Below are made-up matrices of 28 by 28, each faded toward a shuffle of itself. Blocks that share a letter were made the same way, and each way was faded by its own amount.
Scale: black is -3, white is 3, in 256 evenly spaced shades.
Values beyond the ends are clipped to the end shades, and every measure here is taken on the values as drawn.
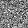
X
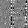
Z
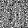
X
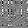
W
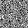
X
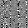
Z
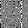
Z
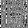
Z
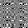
W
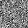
X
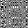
Z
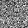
X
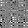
W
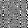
Z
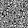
X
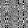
Z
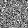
X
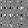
W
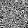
X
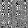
Z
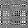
W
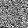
X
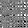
W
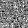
X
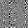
Z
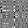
W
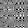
W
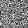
X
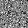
X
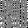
Z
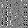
Z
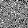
X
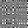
W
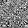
X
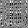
Z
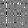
W
